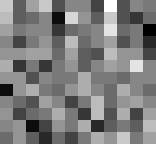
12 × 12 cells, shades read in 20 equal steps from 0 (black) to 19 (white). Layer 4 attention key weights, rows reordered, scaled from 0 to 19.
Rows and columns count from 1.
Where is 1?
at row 2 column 5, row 8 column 1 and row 11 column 3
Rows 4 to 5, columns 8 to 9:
10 12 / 6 14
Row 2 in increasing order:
1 4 6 7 7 8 8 10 11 14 15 16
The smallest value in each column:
1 4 1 3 1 5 4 3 6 6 4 0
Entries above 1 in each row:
12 11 11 12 12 12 12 11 12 12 11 12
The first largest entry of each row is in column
9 6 9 6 9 11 7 3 8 8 12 10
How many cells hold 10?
20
